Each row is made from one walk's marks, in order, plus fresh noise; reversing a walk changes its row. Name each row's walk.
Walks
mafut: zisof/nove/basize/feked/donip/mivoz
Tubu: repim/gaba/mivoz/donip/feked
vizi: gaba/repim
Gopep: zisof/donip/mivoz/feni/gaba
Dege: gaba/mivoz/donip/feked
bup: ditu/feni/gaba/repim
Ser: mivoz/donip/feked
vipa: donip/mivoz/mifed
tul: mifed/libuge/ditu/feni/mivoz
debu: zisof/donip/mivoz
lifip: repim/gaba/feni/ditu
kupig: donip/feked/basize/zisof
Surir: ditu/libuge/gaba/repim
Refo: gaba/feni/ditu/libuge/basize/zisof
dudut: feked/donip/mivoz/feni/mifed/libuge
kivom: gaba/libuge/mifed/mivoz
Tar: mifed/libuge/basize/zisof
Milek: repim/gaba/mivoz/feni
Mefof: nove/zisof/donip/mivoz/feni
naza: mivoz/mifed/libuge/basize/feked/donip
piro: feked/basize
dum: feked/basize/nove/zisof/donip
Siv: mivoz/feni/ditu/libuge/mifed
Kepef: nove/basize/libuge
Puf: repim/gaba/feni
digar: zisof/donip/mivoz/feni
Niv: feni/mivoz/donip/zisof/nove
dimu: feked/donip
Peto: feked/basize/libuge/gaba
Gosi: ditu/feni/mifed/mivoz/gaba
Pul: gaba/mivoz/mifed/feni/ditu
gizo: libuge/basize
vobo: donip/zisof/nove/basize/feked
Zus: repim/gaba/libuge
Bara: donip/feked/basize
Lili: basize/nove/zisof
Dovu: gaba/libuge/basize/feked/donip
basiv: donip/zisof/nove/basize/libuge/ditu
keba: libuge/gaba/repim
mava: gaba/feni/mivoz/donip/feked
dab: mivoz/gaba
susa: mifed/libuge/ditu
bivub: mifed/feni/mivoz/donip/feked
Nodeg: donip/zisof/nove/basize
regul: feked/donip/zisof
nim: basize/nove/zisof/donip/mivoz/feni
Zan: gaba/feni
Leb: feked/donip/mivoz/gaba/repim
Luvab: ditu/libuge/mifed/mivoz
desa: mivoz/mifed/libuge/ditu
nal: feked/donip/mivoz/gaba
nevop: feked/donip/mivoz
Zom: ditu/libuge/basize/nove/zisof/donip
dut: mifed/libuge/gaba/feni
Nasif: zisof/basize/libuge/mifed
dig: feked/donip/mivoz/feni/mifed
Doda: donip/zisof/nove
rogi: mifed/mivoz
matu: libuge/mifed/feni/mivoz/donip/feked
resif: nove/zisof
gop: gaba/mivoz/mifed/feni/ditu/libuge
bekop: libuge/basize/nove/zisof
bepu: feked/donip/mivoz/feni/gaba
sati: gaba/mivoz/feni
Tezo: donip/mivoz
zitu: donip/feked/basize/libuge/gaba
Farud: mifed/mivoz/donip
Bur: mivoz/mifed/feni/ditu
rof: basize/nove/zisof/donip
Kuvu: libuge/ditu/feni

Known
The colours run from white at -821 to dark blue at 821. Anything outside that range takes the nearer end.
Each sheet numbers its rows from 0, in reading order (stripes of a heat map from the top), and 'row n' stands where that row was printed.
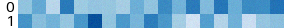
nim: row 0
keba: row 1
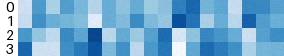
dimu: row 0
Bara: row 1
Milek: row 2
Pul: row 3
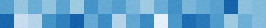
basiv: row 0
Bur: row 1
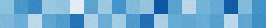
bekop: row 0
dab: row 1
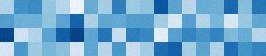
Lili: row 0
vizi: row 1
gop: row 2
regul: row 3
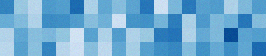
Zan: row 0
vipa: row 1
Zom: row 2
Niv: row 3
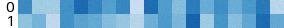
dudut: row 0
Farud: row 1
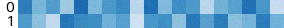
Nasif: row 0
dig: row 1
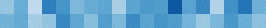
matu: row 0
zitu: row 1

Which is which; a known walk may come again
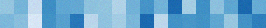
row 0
Farud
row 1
Gopep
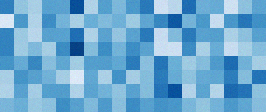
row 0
Puf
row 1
Ser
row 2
Zan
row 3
Surir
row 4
Kepef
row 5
resif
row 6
naza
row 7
zitu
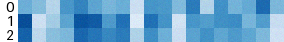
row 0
vipa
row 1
Siv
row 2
susa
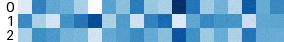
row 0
vobo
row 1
Gosi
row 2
piro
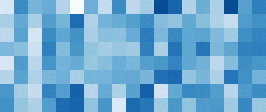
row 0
dum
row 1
Leb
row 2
nal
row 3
digar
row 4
Tubu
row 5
Dovu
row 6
sati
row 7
kivom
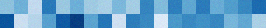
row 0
Mefof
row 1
gop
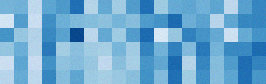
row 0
dab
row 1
Dege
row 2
Milek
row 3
nim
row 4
debu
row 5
Tezo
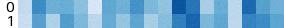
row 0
Bara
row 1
dimu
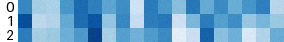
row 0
dudut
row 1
dut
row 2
bup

